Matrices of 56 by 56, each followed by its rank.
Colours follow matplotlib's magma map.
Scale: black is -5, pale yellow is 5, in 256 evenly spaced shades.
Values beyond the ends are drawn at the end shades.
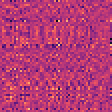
five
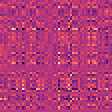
three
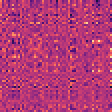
five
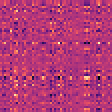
three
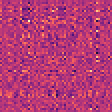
five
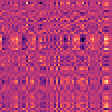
three
